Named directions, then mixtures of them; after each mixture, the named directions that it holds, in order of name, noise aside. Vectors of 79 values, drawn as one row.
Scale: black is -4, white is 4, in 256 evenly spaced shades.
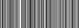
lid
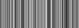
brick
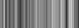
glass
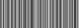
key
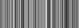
brick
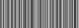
key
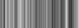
glass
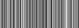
brick, key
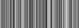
brick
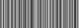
key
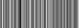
key, lid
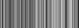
glass, lid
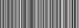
key, lid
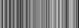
glass, key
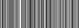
lid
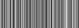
brick, key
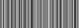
key
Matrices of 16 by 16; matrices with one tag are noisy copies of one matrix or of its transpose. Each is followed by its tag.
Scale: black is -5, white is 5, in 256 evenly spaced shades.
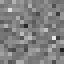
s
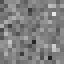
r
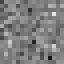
r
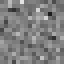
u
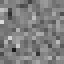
u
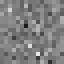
s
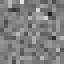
u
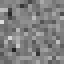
u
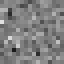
u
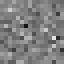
s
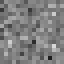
r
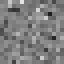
u
